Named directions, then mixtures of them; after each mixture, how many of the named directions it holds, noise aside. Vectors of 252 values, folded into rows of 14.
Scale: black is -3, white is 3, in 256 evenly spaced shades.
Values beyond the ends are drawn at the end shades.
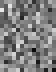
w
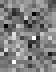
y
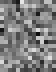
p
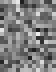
one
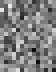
one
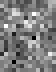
one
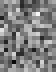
three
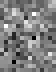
one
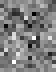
one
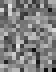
one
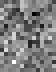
two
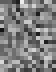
one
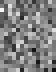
one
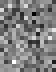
three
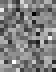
three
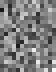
one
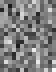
one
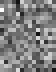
two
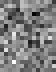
two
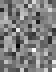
one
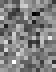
two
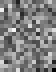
two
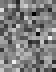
three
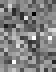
two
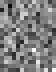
one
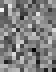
one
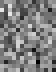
one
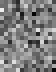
three
